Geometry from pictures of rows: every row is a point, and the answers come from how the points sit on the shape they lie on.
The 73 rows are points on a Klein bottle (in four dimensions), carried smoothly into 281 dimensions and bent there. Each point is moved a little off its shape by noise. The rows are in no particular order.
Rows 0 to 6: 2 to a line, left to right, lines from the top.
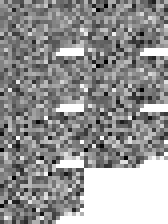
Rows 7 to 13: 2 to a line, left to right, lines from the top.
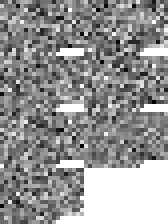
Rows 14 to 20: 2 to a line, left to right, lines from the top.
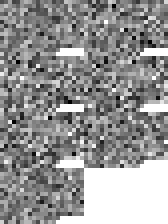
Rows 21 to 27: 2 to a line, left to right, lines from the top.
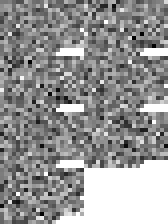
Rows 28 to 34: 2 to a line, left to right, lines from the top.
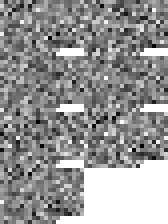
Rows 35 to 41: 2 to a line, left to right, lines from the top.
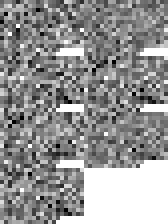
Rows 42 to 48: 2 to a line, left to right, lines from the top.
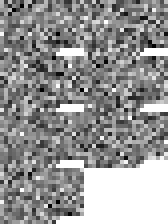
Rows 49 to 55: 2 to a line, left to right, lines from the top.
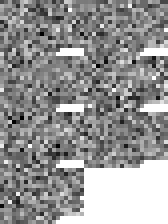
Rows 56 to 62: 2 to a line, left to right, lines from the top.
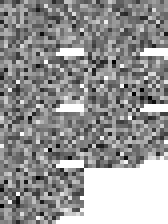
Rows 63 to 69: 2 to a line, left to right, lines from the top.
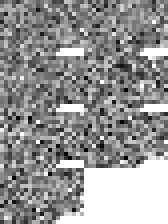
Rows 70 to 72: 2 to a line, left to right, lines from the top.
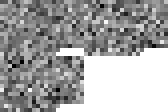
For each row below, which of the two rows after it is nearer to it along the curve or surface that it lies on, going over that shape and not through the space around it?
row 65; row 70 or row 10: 70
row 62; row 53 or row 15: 53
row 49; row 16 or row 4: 16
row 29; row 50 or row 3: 3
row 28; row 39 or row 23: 39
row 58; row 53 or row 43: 53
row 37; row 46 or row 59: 59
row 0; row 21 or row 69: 21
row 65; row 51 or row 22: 22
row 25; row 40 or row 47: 47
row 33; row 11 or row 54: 11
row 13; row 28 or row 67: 28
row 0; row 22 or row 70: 22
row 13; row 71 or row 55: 55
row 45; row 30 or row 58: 58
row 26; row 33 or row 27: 33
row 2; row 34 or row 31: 34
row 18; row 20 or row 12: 12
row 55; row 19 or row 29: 19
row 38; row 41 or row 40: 41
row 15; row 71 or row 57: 57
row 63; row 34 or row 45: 45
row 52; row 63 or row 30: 63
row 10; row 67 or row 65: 67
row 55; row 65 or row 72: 72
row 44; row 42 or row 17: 42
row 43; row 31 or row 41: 41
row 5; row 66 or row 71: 66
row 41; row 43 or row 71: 43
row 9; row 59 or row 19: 19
